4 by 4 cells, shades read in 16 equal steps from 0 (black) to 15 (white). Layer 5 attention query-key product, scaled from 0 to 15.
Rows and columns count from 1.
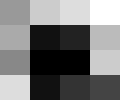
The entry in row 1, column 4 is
15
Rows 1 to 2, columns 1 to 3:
9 12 13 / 10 1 2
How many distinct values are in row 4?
4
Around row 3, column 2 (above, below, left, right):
1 1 8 0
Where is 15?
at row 1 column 4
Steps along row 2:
down up up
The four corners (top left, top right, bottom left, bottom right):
9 15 13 4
